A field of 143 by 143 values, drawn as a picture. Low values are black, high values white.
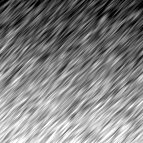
Slope: up to the bottom. Grain: diagonal, up to the right. Odd rows or columns: none.
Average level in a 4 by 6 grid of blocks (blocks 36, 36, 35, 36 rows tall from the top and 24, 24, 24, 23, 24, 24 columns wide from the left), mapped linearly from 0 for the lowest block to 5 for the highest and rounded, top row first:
000000 | 222221 | 444333 | 555554
